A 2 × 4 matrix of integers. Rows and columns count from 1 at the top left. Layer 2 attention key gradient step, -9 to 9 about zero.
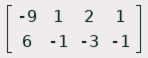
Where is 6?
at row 2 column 1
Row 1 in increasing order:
-9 1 1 2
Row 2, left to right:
6 -1 -3 -1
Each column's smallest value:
-9 -1 -3 -1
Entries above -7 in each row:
3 4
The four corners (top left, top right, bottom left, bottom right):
-9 1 6 -1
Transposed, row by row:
-9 6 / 1 -1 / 2 -3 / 1 -1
